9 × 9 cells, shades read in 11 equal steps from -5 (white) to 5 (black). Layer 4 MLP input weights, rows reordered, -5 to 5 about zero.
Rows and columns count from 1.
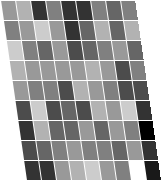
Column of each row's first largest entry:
3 5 5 8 4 9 9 9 9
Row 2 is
0 -1 -3 -1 3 1 -2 1 -2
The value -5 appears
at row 9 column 8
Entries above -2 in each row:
8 6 8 7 8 6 8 9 6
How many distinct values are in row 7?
6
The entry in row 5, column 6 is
-1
